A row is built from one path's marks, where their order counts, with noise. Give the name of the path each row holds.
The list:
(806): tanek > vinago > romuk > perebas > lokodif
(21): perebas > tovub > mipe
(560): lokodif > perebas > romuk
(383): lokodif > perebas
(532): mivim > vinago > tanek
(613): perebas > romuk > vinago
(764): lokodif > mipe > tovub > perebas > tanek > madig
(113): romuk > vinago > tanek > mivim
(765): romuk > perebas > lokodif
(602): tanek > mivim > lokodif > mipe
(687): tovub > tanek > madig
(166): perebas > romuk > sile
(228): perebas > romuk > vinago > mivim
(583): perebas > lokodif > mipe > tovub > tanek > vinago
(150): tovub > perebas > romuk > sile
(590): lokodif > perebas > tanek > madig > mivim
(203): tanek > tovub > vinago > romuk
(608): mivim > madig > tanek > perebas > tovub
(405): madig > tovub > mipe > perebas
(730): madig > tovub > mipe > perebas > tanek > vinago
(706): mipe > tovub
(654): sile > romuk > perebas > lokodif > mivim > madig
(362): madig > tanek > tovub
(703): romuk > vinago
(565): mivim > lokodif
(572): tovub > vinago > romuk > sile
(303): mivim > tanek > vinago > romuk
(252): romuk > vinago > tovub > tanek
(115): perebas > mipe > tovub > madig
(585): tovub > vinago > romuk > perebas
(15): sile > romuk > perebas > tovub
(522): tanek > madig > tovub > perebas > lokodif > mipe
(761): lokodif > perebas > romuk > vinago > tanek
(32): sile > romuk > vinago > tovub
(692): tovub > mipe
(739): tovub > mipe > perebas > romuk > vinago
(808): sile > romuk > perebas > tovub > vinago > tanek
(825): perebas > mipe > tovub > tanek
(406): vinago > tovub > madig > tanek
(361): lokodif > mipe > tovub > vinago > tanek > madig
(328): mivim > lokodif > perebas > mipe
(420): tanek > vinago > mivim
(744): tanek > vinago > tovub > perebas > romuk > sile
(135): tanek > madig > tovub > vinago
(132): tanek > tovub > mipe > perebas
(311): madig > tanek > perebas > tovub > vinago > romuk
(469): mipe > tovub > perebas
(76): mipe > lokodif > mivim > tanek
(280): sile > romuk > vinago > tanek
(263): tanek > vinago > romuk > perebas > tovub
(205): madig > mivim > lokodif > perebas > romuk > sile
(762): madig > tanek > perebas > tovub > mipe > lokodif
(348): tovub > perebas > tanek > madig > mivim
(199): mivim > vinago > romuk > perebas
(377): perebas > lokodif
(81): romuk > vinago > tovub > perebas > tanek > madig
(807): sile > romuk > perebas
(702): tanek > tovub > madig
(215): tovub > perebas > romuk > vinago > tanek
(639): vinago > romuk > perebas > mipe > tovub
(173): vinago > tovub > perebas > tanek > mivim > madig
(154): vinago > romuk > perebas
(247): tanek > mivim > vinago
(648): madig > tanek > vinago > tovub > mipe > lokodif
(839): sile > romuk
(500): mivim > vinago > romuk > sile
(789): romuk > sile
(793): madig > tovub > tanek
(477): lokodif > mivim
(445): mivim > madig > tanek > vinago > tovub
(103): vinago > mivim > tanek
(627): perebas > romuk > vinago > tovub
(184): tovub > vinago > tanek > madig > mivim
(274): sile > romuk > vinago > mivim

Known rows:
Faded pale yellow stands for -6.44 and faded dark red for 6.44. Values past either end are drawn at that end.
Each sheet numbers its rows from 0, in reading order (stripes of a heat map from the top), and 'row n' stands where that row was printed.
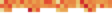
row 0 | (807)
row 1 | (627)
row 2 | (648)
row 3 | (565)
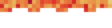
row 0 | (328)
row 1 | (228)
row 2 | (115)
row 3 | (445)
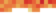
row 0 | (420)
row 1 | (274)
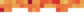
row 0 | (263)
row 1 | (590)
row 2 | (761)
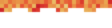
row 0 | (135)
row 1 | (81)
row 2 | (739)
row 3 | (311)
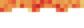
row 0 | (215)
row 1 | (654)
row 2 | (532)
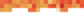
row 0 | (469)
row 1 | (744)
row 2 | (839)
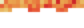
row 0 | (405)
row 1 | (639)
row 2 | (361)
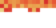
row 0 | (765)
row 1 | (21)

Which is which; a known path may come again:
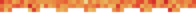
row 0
(706)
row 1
(565)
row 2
(469)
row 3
(793)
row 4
(203)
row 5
(184)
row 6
(247)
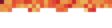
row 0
(477)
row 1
(739)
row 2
(764)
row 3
(765)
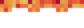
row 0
(500)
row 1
(228)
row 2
(590)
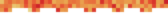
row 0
(806)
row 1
(654)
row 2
(825)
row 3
(21)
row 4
(199)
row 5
(348)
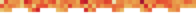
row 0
(762)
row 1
(113)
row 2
(311)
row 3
(613)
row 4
(132)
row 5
(560)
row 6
(383)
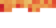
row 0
(608)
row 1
(522)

